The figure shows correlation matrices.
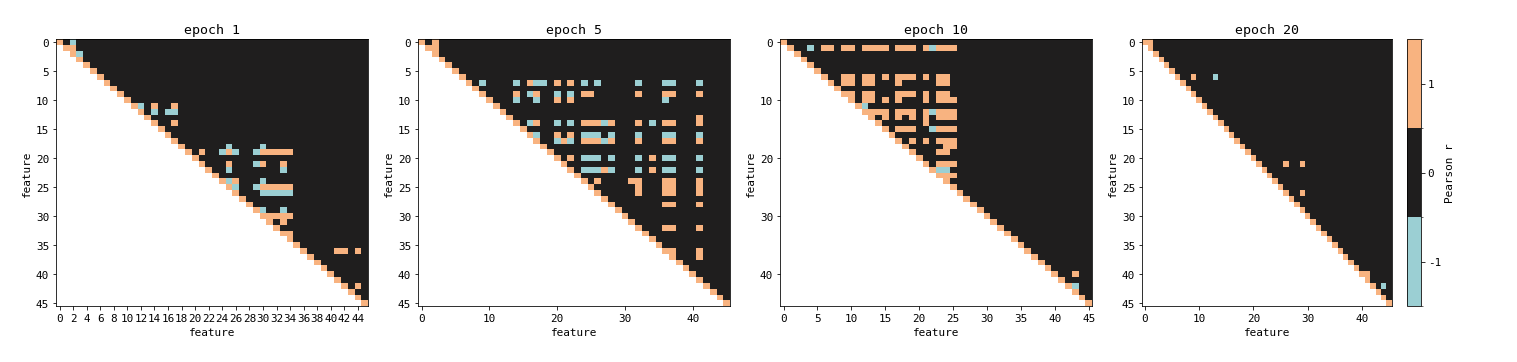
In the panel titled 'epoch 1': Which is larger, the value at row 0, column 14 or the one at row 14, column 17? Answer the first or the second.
the second
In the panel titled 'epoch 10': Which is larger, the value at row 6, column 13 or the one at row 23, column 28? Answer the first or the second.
the first
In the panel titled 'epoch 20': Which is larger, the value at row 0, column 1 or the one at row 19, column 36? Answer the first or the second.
the first
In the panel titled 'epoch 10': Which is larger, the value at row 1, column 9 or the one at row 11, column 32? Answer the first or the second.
the first
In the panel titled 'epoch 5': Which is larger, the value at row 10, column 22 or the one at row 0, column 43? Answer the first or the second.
the first
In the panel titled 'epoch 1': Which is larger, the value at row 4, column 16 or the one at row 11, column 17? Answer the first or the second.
the second
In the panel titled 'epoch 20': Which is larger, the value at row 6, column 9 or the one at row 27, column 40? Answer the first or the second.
the first
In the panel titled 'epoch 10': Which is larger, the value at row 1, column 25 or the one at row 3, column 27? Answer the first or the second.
the first
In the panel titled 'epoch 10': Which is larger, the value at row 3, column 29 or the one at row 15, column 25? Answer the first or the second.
the second
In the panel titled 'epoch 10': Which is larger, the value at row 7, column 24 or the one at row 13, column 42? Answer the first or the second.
the first
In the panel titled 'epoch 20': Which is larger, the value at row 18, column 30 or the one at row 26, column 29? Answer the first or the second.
the second
